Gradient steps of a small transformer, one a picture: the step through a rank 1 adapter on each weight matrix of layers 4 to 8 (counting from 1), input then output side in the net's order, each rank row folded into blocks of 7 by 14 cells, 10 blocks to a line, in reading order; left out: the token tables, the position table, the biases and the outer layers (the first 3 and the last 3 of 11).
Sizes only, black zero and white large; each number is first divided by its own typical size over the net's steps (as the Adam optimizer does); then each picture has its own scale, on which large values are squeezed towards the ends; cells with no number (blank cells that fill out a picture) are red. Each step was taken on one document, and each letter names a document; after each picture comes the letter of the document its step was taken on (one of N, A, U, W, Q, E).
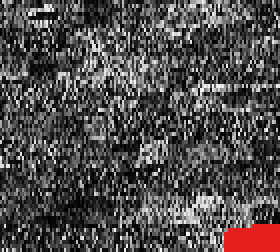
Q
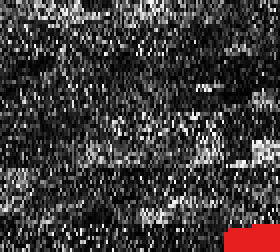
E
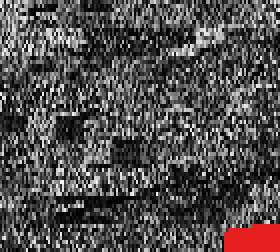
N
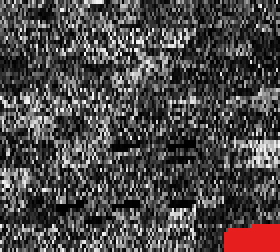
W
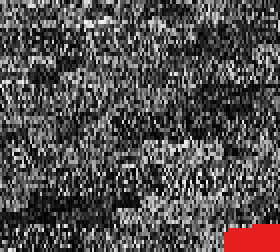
Q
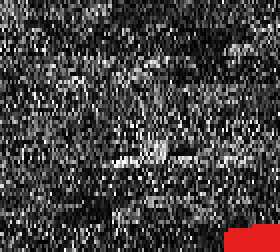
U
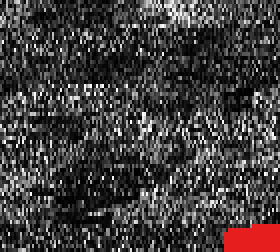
E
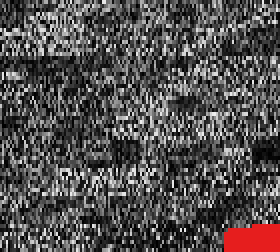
N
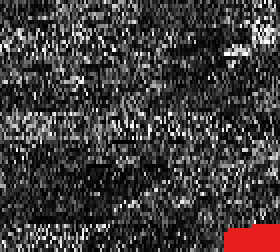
U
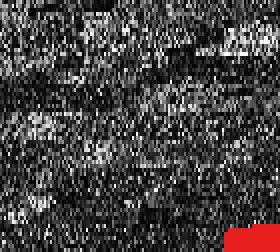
U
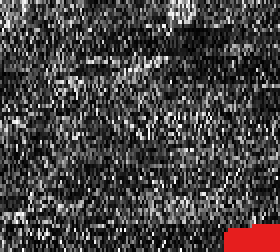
U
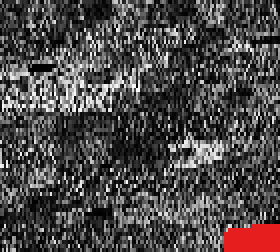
Q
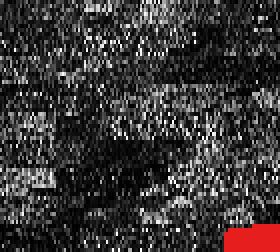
E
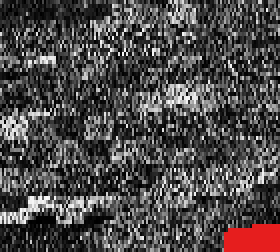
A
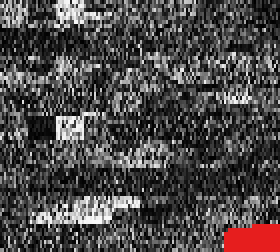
A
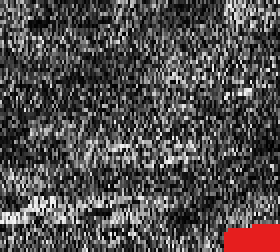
N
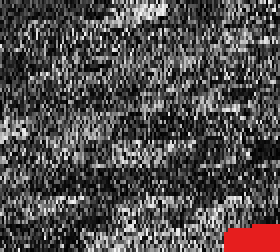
A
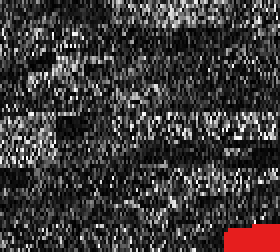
U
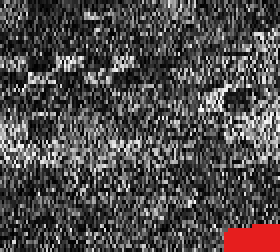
A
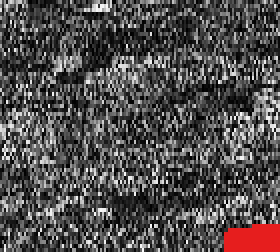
A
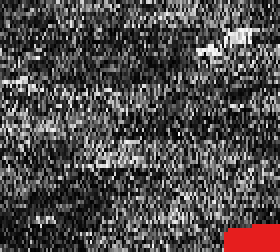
A
